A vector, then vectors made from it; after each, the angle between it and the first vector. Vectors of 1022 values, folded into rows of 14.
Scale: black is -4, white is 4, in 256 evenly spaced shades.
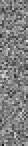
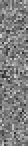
nearly opposite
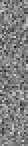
partly opposed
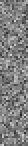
partly opposed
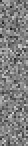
partly aligned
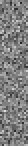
partly aligned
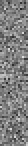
partly aligned
